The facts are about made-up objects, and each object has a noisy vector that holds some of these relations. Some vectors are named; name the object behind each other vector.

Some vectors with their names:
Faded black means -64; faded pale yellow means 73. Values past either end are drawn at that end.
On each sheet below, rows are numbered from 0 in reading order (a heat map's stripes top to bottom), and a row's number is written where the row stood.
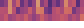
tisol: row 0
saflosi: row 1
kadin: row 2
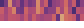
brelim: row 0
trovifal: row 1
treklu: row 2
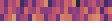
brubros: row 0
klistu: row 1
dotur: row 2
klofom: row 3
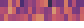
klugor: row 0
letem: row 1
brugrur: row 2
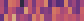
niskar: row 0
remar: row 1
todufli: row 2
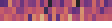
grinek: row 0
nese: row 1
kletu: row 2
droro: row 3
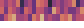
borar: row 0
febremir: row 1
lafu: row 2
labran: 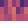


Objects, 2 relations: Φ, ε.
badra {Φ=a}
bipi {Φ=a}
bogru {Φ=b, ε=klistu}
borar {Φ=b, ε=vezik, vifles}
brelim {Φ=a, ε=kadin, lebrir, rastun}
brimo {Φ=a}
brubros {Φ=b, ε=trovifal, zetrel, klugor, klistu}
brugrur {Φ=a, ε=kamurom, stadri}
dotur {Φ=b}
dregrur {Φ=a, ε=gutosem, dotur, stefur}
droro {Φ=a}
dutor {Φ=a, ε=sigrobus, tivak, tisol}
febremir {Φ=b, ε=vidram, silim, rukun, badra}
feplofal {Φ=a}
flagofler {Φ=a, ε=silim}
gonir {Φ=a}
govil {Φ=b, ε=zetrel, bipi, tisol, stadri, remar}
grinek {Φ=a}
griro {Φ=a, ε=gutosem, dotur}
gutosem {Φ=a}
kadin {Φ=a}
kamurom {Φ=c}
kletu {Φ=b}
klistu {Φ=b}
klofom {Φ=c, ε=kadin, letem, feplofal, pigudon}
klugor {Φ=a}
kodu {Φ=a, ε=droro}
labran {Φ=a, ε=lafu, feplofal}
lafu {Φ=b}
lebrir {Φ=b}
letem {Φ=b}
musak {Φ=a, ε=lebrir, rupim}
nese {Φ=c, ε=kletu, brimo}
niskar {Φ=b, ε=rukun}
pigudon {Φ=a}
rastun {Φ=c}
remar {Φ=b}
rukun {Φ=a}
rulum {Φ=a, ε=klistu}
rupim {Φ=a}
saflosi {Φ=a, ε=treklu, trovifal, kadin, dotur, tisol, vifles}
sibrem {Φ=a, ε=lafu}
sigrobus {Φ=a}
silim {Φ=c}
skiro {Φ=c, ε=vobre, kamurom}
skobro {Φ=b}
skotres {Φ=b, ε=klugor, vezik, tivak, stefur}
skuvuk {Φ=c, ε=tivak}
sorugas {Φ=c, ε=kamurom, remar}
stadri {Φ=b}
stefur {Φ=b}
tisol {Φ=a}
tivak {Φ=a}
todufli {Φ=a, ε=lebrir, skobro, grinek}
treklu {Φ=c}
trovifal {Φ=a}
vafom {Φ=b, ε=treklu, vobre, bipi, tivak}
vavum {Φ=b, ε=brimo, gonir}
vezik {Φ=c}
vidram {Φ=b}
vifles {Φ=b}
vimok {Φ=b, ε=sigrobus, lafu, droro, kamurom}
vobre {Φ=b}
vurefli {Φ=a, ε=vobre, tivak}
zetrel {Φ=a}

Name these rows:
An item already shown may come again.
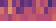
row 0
vurefli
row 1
feplofal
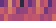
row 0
gutosem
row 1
kadin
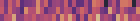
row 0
govil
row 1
tisol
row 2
sorugas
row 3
febremir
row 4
vidram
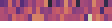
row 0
kodu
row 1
stefur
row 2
gutosem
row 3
silim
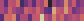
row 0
bogru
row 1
vavum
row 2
bipi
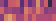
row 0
lebrir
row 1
gutosem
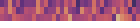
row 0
dutor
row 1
zetrel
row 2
vafom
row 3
sigrobus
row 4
vezik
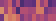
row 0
skuvuk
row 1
rulum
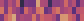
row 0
skotres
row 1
flagofler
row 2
rastun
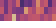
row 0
vimok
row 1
kadin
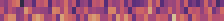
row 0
letem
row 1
skobro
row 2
treklu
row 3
skobro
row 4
skiro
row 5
tivak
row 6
kamurom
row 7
labran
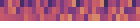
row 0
pigudon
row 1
sibrem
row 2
lafu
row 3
vifles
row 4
vobre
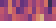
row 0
dutor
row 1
borar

